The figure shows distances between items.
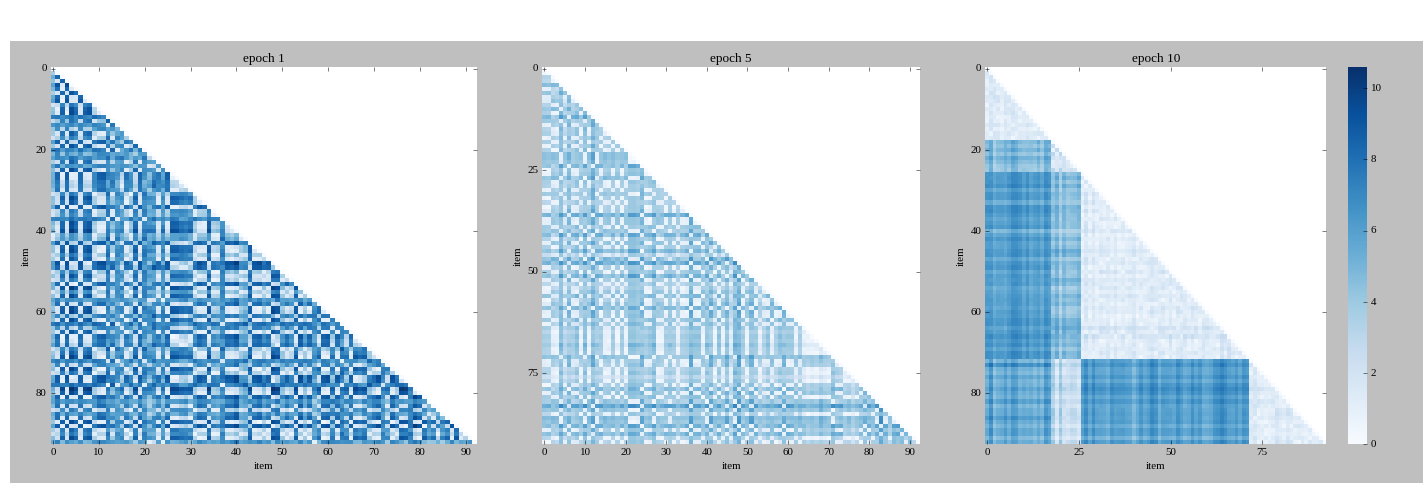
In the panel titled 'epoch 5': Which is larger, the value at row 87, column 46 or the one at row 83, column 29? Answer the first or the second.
the second
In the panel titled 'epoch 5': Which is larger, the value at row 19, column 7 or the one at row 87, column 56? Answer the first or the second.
the second
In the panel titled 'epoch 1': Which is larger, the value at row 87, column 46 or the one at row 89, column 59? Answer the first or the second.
the first
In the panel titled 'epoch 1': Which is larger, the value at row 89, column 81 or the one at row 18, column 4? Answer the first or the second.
the first
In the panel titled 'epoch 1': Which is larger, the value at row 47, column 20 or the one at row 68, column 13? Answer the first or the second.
the second
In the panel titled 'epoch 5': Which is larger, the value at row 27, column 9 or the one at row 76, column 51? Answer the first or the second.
the first
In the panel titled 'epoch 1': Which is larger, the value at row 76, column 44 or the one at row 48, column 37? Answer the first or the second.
the first
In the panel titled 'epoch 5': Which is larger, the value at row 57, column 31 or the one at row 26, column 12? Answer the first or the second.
the second
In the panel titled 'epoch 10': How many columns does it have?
93
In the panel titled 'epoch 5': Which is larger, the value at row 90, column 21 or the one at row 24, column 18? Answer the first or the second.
the first
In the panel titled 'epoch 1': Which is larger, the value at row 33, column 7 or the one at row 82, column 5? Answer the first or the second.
the first
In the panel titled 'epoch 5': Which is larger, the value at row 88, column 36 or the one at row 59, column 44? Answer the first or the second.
the second
